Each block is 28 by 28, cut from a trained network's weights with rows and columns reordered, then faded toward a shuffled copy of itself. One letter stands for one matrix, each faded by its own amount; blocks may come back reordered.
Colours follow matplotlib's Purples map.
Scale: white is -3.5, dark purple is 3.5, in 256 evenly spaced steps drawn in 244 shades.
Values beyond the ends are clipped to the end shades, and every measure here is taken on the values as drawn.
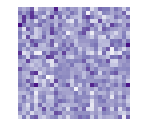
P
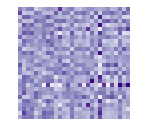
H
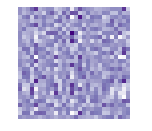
H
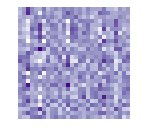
H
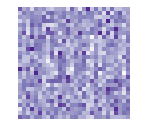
P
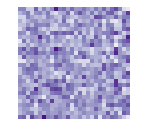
P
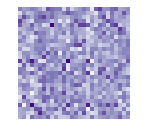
P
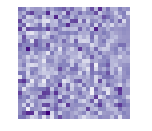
P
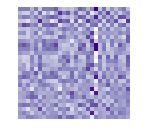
H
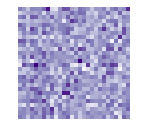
P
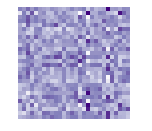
H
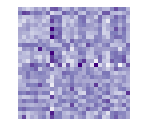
H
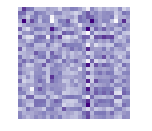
H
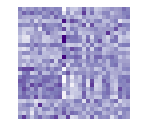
H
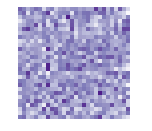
P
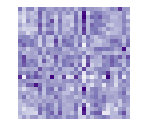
H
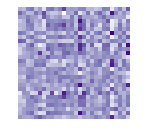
H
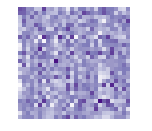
P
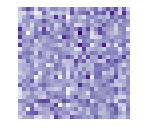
P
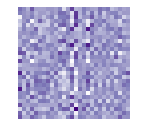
H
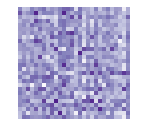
P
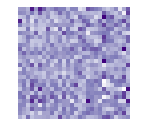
H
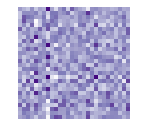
H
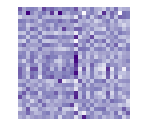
H
